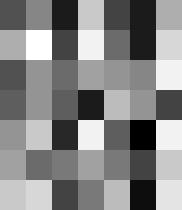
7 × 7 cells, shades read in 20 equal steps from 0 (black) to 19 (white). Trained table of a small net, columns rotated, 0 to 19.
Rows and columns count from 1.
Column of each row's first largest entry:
4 2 7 5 4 7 7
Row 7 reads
15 16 5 9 14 1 17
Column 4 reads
15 18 12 2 18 12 9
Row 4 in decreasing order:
14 11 11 7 7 5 2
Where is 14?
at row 4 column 5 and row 7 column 5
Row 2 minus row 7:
-2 3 0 9 -6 1 -1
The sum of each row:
53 81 76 57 72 70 77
